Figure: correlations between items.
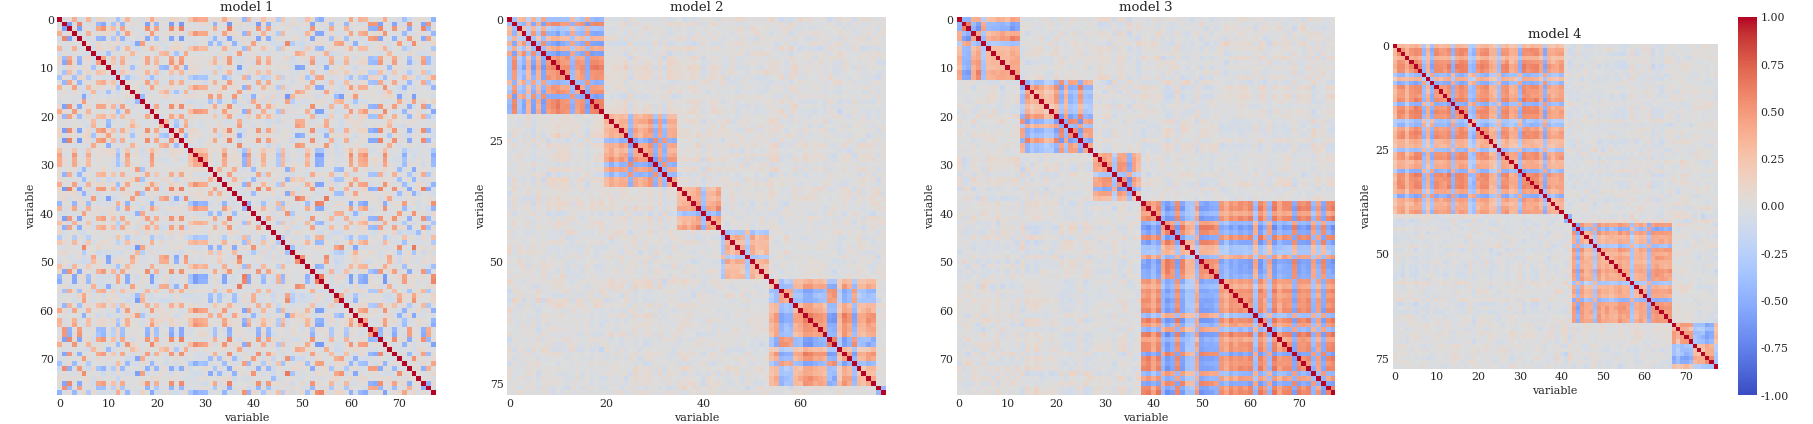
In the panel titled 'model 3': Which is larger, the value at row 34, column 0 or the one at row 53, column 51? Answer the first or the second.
the second
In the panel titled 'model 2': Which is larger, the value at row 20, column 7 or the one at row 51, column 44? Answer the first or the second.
the first
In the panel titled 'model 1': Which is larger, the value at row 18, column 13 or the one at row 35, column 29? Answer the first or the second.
the first
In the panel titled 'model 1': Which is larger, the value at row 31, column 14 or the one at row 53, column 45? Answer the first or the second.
the second
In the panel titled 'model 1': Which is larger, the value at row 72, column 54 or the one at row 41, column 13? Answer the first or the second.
the second
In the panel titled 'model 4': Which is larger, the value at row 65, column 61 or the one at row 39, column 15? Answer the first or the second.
the second
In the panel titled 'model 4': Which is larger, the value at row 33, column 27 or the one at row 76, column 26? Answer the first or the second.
the first
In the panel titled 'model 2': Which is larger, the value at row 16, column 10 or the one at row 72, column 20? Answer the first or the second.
the second
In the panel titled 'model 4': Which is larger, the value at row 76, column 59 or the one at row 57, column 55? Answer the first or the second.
the first
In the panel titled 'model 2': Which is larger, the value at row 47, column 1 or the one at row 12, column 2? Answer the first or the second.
the first
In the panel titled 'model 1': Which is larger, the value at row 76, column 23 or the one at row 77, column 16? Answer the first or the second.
the second
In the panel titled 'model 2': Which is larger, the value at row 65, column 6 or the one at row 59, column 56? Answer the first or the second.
the first
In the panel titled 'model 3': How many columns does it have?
78
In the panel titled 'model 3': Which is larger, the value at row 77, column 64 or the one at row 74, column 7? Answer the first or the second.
the second
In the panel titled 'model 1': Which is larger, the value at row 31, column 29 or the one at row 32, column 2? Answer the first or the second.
the second
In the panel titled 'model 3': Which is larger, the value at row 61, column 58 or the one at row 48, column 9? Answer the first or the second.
the second
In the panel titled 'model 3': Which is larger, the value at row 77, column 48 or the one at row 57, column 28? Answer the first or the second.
the second
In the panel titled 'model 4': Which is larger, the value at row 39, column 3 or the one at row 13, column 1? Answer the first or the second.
the second
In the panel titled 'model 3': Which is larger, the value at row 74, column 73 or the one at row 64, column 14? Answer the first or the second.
the second
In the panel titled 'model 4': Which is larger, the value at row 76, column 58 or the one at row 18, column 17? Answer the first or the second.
the first
